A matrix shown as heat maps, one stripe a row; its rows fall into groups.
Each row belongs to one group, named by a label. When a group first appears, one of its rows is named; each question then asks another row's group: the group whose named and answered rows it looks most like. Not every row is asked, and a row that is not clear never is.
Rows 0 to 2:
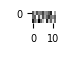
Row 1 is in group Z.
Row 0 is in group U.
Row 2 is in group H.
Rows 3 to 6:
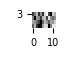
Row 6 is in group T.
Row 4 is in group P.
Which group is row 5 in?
T
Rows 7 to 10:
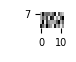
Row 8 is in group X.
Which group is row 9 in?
Z
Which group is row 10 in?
H
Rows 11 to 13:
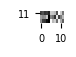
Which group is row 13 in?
T
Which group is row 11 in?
T
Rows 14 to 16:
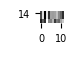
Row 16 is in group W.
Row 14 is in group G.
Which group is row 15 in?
G
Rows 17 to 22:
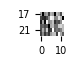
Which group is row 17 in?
P
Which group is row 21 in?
W
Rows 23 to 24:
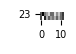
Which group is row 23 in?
X
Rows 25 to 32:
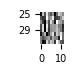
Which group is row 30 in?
H
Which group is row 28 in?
G
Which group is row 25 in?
W
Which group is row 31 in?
U
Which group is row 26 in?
W
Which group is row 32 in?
P
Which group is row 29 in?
G
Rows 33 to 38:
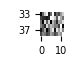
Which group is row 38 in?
T
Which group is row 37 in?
H
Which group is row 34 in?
T
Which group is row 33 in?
W
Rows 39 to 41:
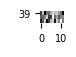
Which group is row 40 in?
W
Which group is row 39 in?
G
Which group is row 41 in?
H
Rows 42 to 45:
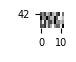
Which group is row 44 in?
W
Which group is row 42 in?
U
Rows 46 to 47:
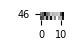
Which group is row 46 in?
G
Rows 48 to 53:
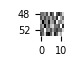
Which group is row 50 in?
P
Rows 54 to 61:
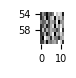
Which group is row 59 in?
H
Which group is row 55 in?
H
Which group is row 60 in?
Z
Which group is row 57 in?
H
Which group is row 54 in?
X
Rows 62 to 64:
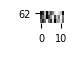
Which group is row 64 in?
W
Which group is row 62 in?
X
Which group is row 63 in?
H
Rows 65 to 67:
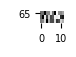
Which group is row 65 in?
P
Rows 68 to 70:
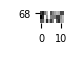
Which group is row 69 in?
Z
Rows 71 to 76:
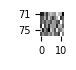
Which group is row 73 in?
U
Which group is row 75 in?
P
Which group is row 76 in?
U
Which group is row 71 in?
X
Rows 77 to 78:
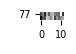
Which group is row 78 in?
W
